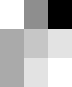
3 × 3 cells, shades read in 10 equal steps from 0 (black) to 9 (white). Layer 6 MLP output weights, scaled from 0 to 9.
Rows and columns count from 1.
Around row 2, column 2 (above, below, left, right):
5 8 6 8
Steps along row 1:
down down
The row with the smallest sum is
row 1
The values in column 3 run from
0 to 9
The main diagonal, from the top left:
9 7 9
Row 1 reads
9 5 0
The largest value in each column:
9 8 9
